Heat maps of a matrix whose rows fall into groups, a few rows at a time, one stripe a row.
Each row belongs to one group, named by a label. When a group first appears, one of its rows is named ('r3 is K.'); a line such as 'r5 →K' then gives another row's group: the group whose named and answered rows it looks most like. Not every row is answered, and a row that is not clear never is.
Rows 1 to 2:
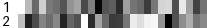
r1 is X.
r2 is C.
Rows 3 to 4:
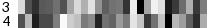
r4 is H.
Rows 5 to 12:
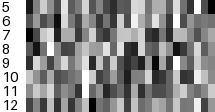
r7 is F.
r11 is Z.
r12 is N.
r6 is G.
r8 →C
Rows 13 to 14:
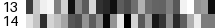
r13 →F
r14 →X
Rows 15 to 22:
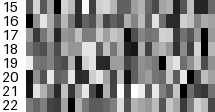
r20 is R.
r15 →H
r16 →F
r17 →C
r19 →X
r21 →G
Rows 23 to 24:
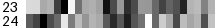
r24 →C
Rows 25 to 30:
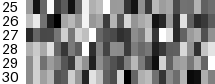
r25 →C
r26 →H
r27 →C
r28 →Z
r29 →Z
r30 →R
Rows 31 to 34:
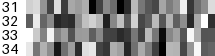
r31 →Z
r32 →R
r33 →X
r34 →X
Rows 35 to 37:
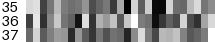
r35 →X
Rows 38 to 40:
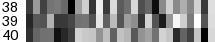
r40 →C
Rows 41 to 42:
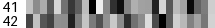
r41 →Z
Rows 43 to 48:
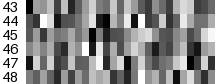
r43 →F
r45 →Z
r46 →Z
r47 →R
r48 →C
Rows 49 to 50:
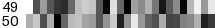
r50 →H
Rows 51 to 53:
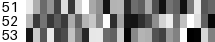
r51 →X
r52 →C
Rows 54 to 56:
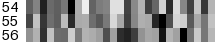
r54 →N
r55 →N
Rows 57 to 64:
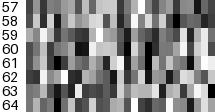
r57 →H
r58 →H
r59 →R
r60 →R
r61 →R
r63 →G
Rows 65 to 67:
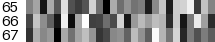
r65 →F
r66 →G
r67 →G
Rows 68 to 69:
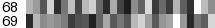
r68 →X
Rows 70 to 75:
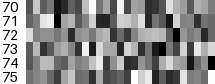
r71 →F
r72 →C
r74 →R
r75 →Z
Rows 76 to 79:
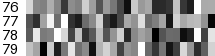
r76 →X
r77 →F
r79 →H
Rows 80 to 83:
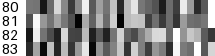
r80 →Z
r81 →Z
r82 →G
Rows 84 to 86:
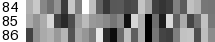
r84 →X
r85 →R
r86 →F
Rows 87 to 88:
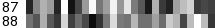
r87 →F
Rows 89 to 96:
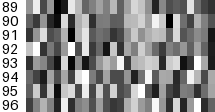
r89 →H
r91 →G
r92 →H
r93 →G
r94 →C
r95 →H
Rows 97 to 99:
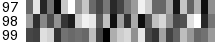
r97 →H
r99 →F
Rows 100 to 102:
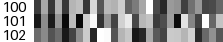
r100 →H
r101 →N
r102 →R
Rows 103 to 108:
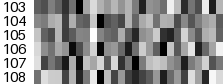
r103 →C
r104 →G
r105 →X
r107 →C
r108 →Z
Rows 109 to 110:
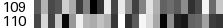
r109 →N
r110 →H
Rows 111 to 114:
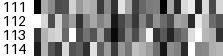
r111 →N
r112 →X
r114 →Z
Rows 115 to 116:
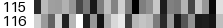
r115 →N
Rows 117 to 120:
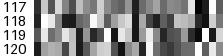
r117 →R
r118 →R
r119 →N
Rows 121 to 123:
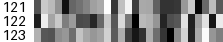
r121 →R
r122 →N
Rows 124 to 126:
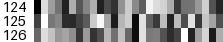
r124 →G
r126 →N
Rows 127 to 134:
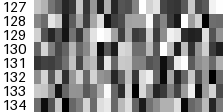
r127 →Z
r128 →F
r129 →C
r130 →G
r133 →R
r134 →C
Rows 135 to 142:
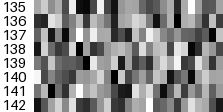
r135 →F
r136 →F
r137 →H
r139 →C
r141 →H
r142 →F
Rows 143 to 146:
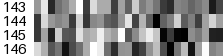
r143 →H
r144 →R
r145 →H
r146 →X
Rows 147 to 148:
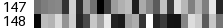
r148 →F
